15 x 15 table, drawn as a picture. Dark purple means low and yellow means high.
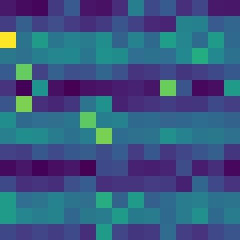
Slope: none. Stripes: horizontal, repeating 3 times. Average level on the scale: 30%.
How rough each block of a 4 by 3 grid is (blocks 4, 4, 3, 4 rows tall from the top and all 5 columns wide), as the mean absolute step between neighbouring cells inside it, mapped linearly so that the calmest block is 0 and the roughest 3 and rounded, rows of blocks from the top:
101 / 311 / 010 / 010
